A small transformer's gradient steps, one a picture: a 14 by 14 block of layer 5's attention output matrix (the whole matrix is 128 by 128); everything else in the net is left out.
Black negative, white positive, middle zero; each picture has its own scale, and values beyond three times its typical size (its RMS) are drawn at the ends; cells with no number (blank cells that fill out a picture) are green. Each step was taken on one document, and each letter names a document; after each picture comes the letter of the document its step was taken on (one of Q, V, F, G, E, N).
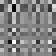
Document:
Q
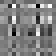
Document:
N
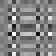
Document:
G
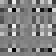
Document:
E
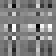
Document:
N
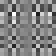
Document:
Q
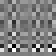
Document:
Q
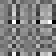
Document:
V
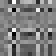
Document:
G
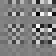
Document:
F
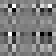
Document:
E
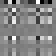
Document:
N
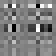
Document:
N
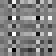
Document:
G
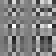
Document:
E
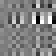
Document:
F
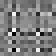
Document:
V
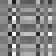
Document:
G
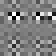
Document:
V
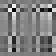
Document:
E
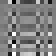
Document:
G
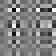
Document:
V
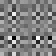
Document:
Q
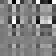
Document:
V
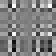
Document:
E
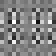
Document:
Q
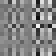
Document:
F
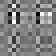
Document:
V
